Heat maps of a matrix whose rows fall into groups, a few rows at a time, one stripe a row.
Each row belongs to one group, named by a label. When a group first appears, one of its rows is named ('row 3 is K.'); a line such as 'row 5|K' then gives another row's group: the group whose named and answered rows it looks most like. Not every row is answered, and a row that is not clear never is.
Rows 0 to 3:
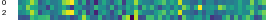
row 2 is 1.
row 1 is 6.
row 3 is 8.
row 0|1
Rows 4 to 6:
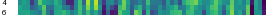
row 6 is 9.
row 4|9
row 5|9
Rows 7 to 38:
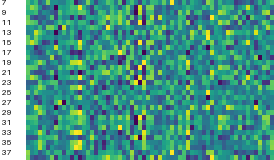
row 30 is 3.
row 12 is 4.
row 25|6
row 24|1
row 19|1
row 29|1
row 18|9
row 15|3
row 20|3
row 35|1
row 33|1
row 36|1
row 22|3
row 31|3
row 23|8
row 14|6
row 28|6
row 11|3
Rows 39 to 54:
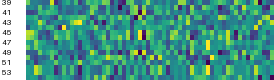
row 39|9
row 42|3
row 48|6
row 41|8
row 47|6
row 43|1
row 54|9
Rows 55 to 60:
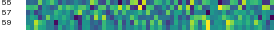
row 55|8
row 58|9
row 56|3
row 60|6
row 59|6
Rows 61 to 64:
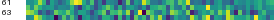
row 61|1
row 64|6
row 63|3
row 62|6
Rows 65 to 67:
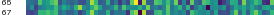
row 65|8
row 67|8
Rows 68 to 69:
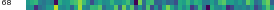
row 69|4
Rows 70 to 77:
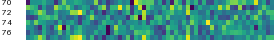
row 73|8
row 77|1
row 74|6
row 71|3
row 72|1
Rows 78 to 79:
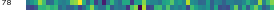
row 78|1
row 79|8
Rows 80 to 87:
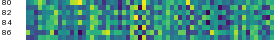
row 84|4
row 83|8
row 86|9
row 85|8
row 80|1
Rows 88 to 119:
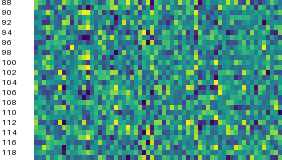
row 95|9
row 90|1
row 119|8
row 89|9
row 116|8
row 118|3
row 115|1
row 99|1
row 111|6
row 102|9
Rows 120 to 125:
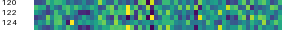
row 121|3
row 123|8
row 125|9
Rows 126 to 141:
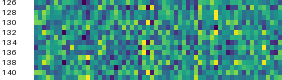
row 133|9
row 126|9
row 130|3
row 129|6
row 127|8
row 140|3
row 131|4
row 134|8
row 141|1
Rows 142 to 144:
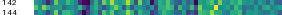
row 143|6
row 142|9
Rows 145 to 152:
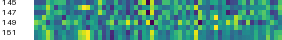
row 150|6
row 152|1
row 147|8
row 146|1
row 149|3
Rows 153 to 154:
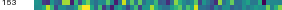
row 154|1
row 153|4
